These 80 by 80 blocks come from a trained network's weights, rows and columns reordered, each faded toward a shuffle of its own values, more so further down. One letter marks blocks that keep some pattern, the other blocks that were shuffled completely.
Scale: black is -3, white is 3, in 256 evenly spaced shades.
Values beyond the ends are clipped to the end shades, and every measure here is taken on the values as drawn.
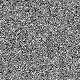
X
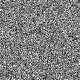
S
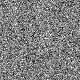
X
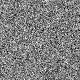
X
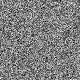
S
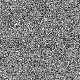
S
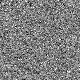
X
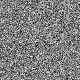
X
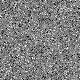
X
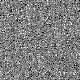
S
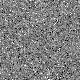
X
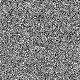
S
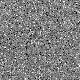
S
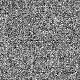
S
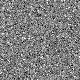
X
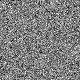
X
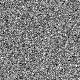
X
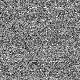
S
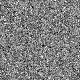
X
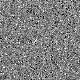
S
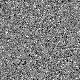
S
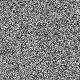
X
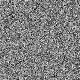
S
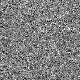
S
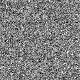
S
